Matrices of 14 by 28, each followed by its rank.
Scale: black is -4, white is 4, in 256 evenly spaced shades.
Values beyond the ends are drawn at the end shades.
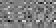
three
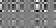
one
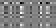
one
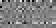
three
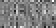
three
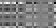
one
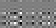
one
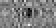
three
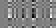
one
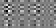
one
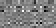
three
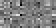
three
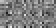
three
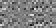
three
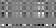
one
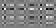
one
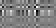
one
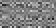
three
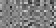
three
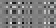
one
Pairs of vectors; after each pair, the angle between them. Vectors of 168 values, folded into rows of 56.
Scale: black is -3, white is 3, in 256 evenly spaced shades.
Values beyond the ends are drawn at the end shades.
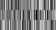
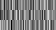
orthogonal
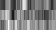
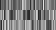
partly aligned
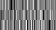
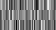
partly aligned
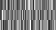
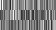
orthogonal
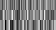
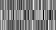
orthogonal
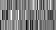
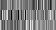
nearly opposite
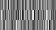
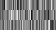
orthogonal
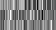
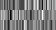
nearly opposite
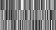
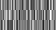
partly opposed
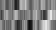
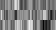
nearly opposite
